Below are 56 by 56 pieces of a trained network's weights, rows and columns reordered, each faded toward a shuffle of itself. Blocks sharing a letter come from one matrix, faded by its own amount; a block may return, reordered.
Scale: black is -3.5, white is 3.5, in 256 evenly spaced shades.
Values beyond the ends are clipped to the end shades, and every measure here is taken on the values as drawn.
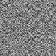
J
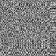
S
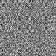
J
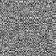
S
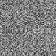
J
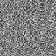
J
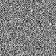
J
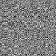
S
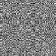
S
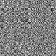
S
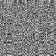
S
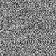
J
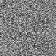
J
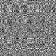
S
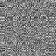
S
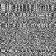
S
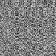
J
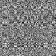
S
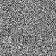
J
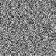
J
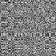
S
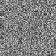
J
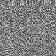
J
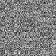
J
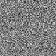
J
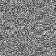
J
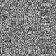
J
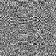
S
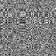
S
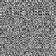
S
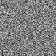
J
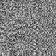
J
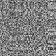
J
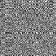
S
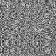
J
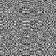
S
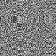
J
